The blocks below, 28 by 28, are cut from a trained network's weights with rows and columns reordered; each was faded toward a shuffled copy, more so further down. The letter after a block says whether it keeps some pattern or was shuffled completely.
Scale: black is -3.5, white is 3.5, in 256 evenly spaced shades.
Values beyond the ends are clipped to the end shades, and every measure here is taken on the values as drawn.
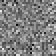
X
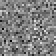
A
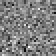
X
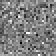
A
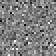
X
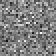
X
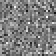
X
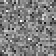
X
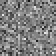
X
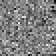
X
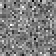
A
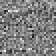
X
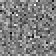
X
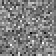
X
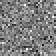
A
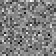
A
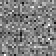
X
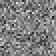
A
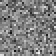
A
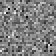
A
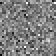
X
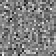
A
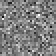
X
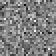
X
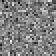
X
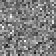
A
